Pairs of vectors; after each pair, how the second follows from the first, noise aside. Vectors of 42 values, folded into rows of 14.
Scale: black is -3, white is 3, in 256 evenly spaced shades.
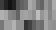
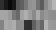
copied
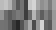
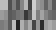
sign-scrambled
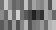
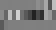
partly zeroed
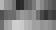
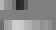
partly zeroed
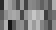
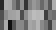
copied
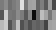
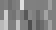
partly zeroed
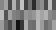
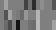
partly zeroed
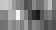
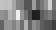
copied
